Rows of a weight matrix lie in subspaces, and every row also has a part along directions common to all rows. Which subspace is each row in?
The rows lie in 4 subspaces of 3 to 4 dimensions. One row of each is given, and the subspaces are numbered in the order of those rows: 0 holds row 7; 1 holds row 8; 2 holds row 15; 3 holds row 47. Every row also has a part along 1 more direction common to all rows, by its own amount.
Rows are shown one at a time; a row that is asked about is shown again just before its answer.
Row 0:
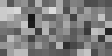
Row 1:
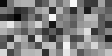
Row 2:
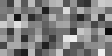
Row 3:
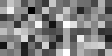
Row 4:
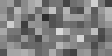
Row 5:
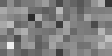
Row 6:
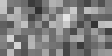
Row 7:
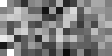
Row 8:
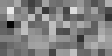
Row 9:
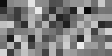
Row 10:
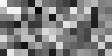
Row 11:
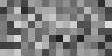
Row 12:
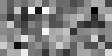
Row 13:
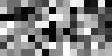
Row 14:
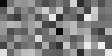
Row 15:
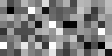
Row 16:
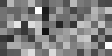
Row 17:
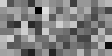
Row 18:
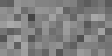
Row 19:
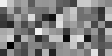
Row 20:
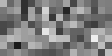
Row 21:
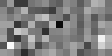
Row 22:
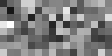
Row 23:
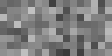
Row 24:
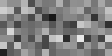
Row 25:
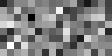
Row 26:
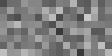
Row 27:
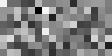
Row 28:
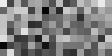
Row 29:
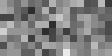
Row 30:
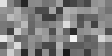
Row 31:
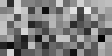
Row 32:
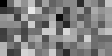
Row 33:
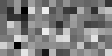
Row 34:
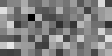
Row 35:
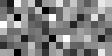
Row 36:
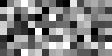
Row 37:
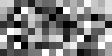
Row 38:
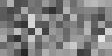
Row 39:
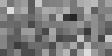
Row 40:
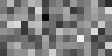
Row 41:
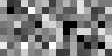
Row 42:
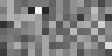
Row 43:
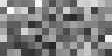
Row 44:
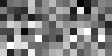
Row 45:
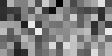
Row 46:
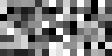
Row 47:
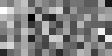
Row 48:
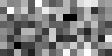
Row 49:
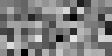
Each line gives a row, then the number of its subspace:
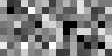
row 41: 2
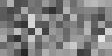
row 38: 3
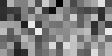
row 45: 3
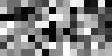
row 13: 2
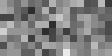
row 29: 2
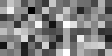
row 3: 2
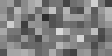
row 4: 1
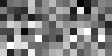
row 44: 0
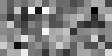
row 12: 1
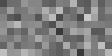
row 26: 2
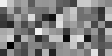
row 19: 3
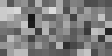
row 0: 3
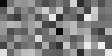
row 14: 2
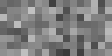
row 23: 2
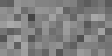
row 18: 3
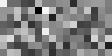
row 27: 1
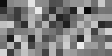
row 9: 0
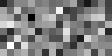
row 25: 3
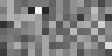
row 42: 1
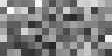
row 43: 0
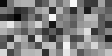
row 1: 2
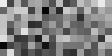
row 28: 0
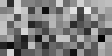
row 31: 0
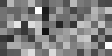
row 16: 1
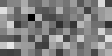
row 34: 3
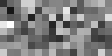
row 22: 1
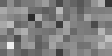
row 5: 3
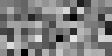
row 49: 0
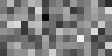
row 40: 1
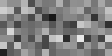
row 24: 3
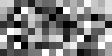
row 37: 3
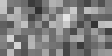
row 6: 0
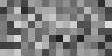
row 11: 3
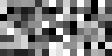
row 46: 2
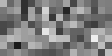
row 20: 1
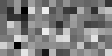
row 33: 1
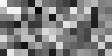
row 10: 1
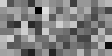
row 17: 1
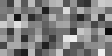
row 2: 0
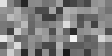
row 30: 0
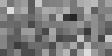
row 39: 0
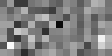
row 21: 3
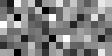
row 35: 0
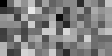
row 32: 2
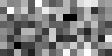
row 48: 0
